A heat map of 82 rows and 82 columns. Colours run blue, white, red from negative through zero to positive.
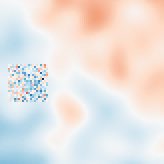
Roughest part: middle left. Ninth with the lowest average: bottom left. Slope: up to the top right. Odd patch: rougher, in the middle left.
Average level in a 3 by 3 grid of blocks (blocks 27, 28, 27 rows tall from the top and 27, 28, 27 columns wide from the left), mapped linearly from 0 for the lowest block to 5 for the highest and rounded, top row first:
2 5 5 / 1 3 4 / 0 2 2
